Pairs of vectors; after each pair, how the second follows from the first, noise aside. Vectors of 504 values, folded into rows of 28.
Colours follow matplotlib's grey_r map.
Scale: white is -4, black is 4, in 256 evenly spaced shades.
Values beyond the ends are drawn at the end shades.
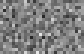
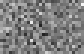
shuffled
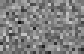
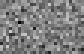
copied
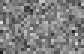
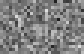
shuffled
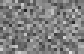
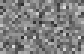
shuffled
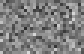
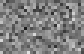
copied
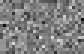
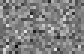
shuffled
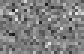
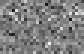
copied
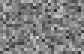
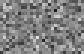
copied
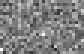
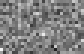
copied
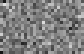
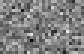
shuffled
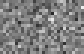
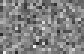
shuffled
